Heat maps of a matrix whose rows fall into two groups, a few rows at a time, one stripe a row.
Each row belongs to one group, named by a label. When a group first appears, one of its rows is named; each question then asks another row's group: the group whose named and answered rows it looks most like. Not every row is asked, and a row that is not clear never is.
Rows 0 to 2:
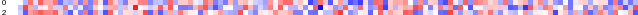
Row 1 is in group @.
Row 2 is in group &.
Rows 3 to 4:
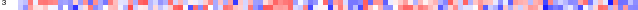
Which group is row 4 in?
&
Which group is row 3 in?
&
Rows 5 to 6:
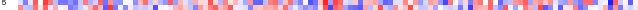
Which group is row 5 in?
&
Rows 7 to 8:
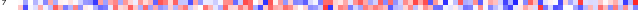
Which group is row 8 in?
&
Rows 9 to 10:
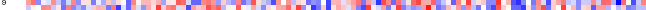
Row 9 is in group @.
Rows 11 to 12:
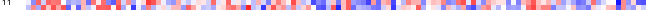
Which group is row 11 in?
&
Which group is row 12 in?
&
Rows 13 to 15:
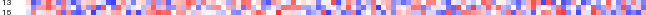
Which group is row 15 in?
@
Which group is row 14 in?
&
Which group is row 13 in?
&
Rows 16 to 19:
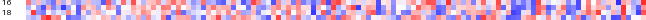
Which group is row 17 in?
@
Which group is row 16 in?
@
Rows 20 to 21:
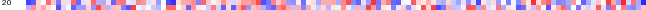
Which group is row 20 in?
&
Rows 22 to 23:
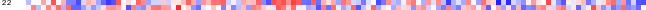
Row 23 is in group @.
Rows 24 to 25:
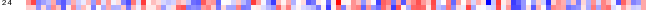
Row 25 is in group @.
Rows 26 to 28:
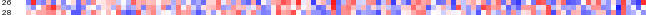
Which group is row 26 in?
@
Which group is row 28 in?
&
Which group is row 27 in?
&
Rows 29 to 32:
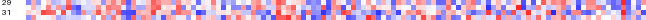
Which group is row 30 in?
@
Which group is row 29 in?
@
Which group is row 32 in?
@
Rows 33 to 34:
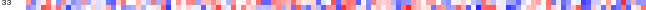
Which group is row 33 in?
&
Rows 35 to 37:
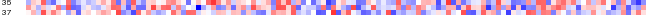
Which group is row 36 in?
@
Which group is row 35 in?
@
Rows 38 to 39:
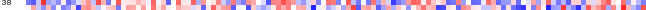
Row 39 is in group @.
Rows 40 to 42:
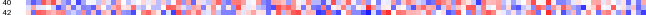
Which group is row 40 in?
&
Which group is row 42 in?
&
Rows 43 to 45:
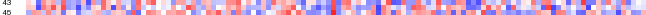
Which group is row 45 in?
@
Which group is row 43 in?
&
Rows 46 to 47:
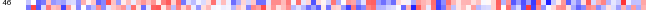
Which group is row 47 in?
@
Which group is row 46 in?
@
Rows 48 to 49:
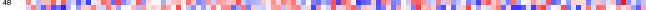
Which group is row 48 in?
&
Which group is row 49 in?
@
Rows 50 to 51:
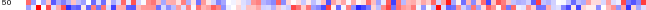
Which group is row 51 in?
&
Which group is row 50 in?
@
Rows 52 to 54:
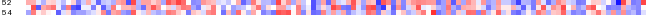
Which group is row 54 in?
@
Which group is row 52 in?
@
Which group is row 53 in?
@
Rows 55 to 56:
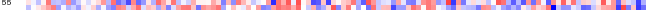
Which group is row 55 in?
@
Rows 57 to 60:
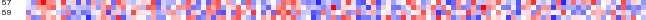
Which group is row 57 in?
&
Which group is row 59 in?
@
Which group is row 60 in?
&
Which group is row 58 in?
&
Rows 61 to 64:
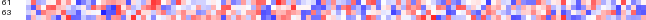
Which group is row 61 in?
@
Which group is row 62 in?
&
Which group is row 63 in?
&
